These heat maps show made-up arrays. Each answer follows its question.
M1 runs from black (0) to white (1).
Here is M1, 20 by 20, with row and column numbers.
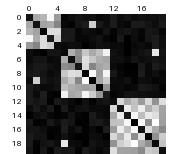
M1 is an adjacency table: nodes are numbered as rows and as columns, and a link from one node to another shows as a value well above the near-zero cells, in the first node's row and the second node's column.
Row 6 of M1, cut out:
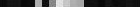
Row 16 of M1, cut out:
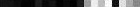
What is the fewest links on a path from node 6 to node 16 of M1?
3
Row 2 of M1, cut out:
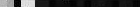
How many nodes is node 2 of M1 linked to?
4
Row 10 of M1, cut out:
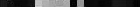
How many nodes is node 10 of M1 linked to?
6
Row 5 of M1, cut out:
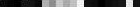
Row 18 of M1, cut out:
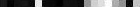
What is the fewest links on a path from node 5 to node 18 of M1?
1
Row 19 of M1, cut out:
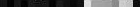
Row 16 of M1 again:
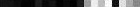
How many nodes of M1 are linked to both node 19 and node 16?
6
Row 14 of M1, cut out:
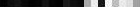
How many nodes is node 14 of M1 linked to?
7
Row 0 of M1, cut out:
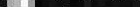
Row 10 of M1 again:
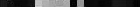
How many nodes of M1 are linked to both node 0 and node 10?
0
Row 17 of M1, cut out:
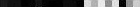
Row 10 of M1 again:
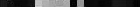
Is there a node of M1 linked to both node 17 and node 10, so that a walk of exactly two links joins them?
no
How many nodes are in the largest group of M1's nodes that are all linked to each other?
8
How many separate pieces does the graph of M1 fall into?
1
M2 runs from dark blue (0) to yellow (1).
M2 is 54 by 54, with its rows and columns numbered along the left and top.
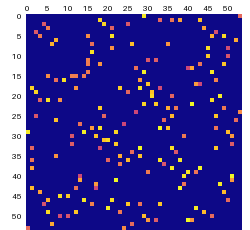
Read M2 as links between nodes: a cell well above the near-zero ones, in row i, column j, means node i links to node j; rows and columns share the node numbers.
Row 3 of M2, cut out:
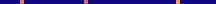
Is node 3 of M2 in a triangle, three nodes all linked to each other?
yes
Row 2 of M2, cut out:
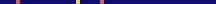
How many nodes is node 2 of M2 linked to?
3
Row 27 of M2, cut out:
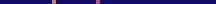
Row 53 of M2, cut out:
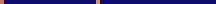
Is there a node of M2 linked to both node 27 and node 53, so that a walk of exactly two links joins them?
yes
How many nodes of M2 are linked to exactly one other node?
1
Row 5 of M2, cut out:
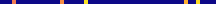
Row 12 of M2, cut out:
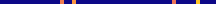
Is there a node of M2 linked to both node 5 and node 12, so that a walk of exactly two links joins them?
yes
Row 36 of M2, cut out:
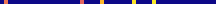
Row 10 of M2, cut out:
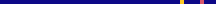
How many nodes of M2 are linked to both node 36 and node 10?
0
